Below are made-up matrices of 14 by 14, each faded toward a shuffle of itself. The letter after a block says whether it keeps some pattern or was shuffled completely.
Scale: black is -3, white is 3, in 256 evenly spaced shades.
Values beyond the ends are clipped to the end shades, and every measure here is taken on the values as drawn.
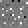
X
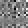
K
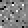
X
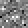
X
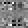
K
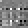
K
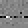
K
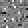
X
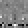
K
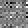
K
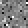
X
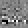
K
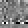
K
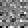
K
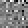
K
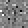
X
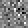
X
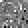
X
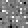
X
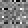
K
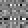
K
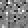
X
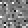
X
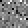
X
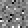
X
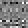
K
